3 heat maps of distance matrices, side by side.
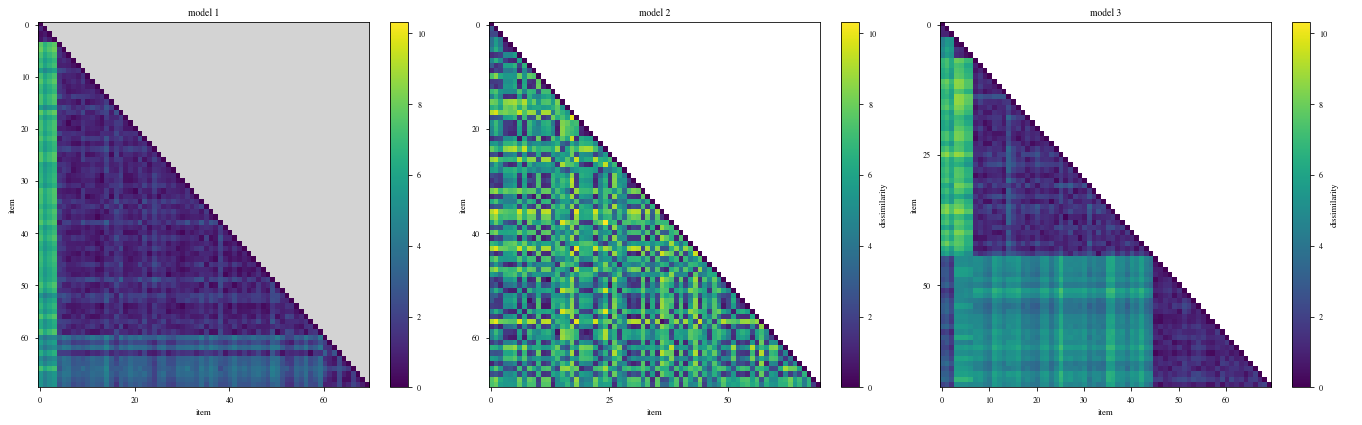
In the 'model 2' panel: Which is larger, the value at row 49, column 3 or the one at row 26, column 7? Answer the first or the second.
the second
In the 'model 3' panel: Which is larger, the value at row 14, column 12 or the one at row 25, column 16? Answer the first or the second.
the first
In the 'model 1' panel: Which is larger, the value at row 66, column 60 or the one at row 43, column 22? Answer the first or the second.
the first
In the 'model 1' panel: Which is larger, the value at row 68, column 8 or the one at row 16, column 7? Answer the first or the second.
the first
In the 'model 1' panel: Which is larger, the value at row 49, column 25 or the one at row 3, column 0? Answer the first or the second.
the first
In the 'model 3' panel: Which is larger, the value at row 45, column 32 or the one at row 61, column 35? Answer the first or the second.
the second
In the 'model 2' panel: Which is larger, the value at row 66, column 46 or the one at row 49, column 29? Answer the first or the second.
the first
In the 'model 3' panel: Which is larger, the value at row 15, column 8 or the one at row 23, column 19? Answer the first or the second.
the first
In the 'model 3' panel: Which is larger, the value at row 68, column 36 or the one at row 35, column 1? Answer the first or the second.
the second
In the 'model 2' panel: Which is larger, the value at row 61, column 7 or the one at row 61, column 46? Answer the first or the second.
the first
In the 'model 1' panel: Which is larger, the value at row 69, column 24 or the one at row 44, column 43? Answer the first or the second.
the first
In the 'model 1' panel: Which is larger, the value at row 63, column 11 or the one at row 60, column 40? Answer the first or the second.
the second
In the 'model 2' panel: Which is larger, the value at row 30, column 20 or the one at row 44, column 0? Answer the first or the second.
the first
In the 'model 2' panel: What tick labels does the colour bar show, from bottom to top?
0, 2, 4, 6, 8, 10
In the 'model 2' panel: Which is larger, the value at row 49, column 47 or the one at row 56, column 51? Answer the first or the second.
the first
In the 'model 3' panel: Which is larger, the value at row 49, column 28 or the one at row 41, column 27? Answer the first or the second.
the first
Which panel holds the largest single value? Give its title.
model 2
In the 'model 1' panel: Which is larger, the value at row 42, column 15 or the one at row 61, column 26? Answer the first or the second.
the second
